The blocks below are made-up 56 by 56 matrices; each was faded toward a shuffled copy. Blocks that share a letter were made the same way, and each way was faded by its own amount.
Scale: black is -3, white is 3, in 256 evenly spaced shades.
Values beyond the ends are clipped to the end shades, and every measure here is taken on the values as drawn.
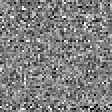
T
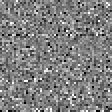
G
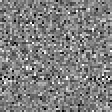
G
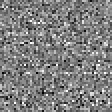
T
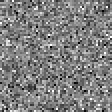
G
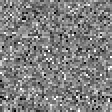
G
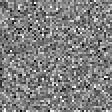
G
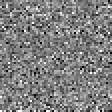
T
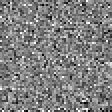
T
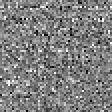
G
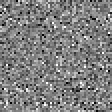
G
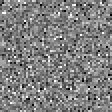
G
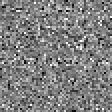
G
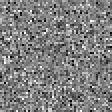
G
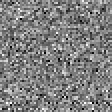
T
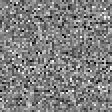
T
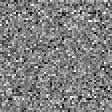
G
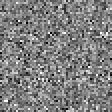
T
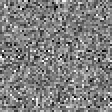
T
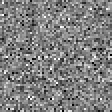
T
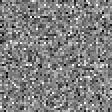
G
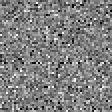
G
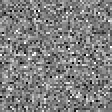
G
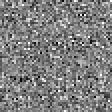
T
